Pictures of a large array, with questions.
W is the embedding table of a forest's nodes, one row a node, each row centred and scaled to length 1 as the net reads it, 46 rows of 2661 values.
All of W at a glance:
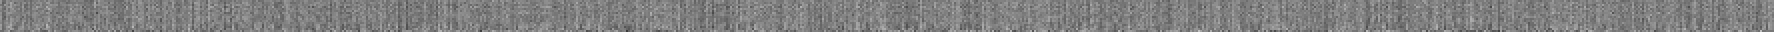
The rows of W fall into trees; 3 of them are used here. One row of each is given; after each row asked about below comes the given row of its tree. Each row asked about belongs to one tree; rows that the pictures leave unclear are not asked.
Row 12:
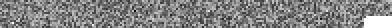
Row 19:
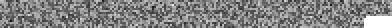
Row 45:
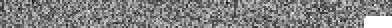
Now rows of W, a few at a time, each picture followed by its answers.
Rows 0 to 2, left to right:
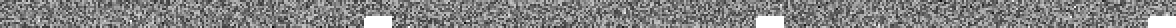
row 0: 12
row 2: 45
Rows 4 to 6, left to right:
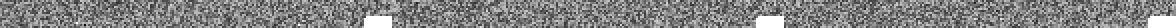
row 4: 12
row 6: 19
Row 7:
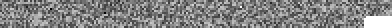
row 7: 12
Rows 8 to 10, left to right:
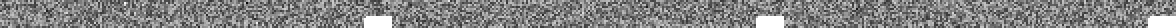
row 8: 12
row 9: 19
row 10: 19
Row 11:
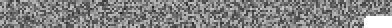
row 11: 19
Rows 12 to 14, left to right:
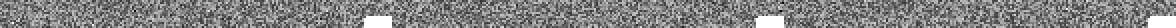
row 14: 12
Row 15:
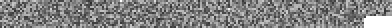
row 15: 19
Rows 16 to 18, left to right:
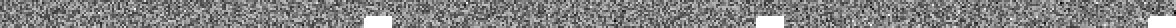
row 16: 45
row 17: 12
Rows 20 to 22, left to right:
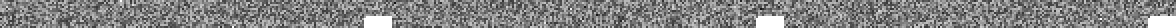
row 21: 12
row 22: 19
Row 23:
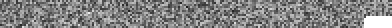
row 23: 45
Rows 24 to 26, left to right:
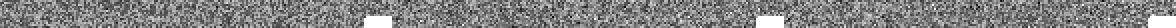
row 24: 12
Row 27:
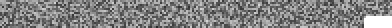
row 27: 19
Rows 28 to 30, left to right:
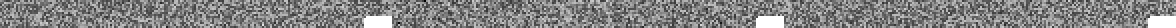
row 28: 12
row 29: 12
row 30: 19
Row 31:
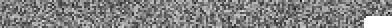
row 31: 12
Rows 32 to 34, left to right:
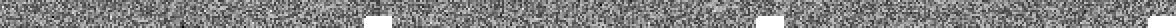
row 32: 12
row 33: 12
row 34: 19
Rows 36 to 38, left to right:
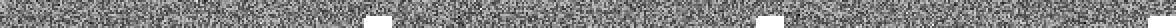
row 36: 19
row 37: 19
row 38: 19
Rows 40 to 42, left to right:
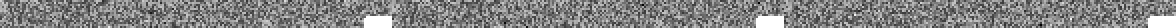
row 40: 19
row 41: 19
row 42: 19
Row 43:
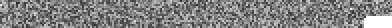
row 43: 19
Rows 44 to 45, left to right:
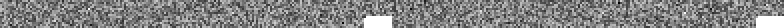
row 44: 19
